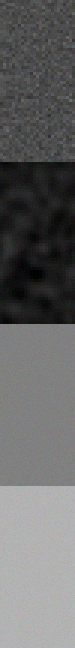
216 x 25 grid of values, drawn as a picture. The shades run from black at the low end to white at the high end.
The table splits into 4 rows of 1 panel. Panel 1,1: low, fine-grained, faint in contrast. Panel 2,1: very low, blotchy, faint in contrast. Panel 3,1: middling, flat. Panel 4,1: high, flat.
